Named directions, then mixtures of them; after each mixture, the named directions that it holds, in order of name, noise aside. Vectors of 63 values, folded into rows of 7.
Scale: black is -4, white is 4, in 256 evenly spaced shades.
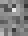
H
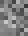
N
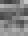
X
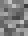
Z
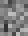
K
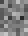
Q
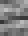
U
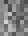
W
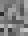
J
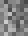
W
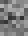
N, Q, U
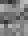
K, U, X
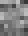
X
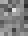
H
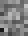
J, X, Z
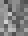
W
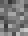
K, X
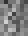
W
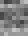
X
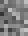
J, Q, W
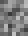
H, K, W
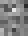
H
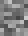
Z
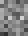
Q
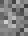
N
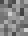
J, K, N
